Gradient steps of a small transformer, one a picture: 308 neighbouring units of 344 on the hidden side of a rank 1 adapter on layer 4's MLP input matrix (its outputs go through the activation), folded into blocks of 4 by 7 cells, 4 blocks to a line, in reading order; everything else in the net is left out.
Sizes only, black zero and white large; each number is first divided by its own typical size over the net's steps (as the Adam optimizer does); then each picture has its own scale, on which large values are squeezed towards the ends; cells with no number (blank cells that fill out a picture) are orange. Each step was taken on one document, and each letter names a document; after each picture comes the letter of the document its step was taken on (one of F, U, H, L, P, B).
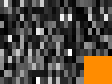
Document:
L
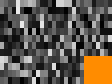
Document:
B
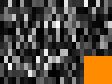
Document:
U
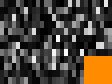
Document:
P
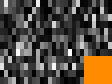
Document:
L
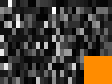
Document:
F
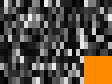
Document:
L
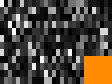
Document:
F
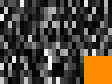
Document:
U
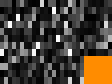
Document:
F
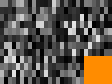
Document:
B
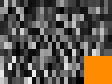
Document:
B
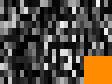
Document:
P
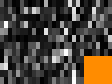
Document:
P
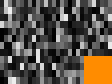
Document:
L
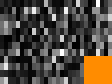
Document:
P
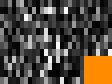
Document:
U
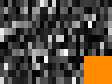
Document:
P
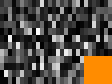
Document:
L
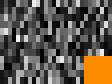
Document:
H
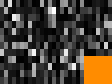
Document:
F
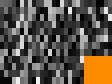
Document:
L
